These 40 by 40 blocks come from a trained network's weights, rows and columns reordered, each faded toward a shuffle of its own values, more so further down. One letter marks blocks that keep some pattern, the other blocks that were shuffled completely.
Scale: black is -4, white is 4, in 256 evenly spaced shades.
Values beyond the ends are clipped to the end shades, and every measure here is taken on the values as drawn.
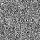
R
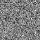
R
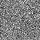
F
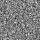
F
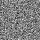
F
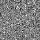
R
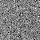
F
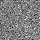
F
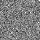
R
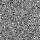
R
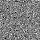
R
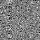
R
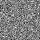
R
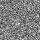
F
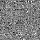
R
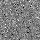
F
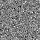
F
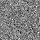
F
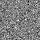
F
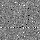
R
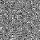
R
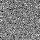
F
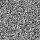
F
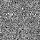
R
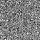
R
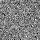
F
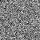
F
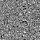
R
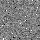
F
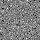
F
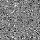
R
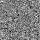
R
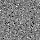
F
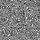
F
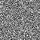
F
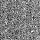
R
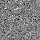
R
